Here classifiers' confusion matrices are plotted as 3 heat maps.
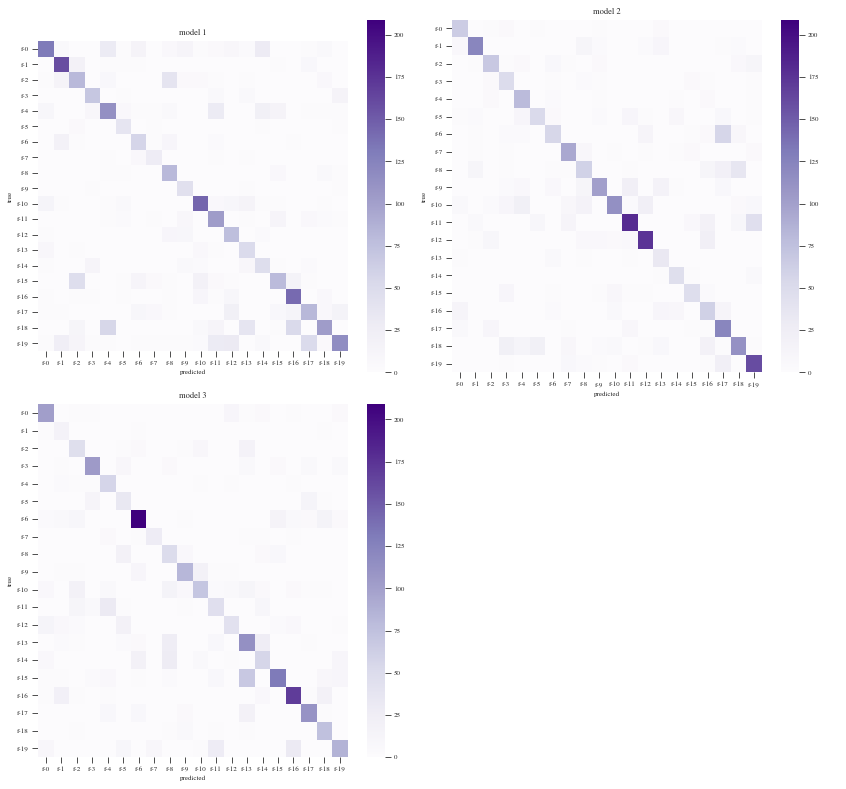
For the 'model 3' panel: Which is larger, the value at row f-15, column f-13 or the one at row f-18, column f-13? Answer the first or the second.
the first
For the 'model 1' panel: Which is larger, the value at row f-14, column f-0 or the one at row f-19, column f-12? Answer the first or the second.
the second
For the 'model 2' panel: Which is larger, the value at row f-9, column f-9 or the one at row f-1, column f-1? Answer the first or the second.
the second
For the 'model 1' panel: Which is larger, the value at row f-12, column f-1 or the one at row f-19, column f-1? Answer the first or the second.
the second
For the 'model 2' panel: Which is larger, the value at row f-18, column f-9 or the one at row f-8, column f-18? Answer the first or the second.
the second
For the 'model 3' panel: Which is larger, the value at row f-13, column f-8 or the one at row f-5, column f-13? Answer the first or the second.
the first
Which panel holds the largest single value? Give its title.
model 3
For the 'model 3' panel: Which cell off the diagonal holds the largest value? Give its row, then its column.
f-15, f-13
